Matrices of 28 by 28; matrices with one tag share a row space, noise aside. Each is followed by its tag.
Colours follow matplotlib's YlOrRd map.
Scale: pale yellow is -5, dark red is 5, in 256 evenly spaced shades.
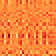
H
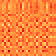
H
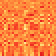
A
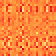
H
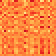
A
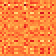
A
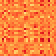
A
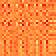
H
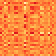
A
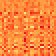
A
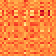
A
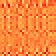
H
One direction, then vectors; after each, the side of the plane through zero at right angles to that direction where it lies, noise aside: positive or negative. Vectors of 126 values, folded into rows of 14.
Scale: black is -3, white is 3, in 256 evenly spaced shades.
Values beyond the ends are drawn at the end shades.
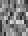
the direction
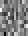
positive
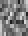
negative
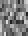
negative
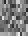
positive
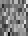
negative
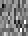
negative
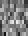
positive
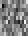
negative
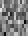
positive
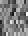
positive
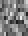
negative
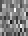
negative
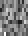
negative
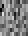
negative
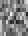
negative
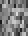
positive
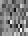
positive
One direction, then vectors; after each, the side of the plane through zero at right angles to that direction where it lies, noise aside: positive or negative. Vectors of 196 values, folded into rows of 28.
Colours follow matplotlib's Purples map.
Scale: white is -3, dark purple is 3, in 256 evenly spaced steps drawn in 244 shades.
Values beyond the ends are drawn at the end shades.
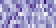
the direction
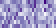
positive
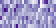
positive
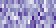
negative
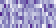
positive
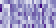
negative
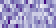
positive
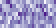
negative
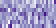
negative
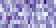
positive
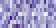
positive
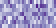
negative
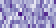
negative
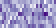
negative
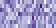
negative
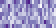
positive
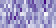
positive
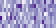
positive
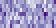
negative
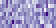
negative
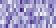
positive
